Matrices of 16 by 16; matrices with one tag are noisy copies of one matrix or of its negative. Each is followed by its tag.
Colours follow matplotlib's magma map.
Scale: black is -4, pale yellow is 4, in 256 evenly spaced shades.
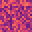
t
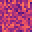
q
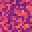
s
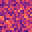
t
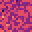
s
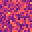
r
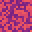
s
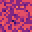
s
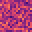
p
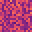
q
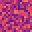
s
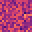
q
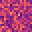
t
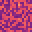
p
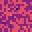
r
